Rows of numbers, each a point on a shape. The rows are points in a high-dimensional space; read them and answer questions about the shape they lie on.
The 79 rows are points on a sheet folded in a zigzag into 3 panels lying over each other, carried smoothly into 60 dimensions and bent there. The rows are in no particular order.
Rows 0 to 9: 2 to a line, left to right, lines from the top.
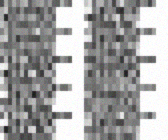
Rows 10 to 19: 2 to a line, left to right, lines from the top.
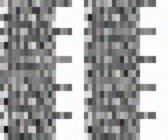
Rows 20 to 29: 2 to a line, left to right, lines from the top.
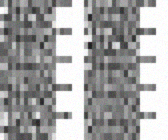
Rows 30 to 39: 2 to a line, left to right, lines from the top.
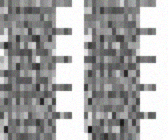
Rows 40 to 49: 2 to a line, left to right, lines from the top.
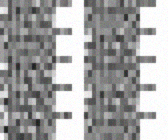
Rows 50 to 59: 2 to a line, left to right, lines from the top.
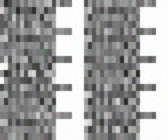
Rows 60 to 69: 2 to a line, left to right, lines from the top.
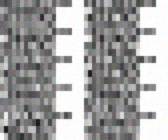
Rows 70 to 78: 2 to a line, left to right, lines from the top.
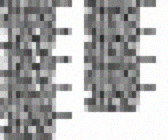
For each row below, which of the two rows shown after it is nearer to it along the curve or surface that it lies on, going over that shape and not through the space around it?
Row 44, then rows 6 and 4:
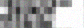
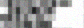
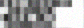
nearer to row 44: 6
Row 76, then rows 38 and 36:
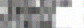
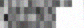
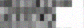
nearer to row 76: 38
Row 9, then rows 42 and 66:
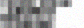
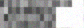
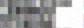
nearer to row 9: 66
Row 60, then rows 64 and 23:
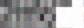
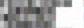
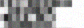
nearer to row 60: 23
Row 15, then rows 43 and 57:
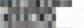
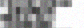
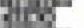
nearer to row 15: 57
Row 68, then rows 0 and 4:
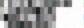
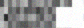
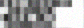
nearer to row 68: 0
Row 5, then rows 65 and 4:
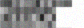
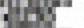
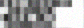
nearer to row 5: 4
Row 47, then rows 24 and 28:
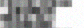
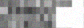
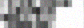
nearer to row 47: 28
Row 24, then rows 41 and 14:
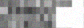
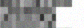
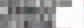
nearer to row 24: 14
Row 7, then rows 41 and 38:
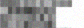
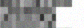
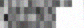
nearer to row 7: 38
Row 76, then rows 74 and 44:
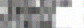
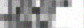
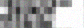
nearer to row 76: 74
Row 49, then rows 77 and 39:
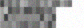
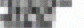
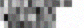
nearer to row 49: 39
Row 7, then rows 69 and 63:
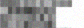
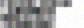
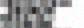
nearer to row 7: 69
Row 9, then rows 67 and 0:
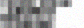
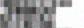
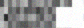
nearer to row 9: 0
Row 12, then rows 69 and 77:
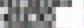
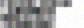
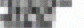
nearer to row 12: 77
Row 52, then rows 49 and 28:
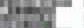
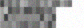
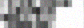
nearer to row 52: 49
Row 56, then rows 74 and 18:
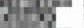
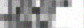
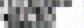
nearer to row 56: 18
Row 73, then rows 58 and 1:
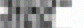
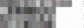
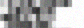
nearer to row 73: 1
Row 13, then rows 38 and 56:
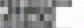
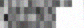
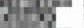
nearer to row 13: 56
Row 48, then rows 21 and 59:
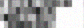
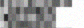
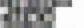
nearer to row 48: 21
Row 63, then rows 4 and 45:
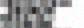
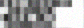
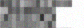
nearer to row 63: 4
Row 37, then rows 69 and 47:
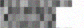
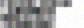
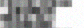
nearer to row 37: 69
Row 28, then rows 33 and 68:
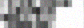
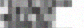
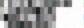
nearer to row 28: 68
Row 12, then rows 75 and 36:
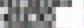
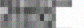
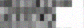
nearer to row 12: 36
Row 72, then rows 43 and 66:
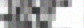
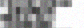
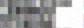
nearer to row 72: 43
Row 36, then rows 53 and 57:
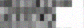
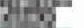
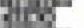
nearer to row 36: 57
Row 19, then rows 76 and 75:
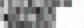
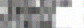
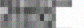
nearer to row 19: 76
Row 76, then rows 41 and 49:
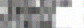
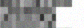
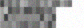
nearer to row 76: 49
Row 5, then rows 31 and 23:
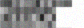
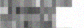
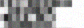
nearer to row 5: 23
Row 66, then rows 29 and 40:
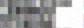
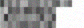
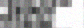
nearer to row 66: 29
